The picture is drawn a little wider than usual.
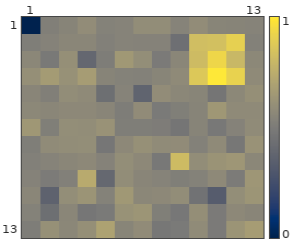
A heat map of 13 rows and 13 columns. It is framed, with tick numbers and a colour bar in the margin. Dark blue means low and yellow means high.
Calmest part: middle left. Histogram: heavy tails on both sides. Odd patch: higher, in the top right. Mirror symmetry: none. Ninth with the highest average: top right.
